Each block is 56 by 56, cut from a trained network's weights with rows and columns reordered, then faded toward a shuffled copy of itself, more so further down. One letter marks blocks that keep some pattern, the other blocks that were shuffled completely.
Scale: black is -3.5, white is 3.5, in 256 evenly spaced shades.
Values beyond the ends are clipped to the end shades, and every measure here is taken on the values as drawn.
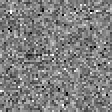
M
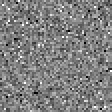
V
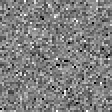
V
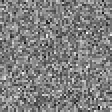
V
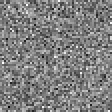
M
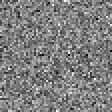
V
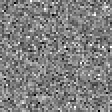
V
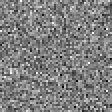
M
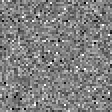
M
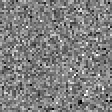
V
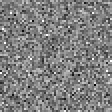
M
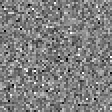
M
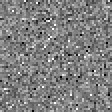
M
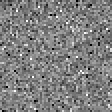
V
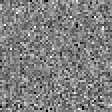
M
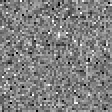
M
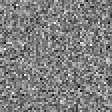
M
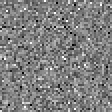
M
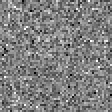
M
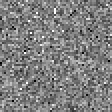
M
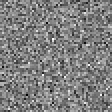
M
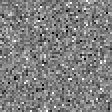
V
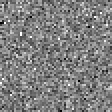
V
